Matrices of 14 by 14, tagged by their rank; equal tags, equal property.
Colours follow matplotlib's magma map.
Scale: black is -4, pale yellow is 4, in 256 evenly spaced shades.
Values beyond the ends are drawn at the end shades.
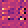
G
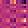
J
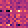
G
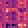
G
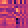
G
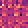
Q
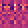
G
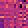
Q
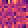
Q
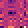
G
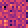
Q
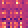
G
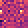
Q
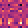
G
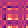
J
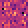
Q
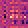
Q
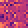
Q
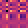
J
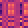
J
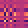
J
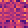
G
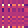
J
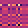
J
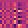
J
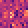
Q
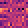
Q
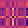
J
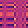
J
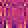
G
